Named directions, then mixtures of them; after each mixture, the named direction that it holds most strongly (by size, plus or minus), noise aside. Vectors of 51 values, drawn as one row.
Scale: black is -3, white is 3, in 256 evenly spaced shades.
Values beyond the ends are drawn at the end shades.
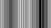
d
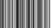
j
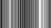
d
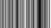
j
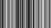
j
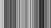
d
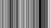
d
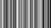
j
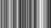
d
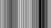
d
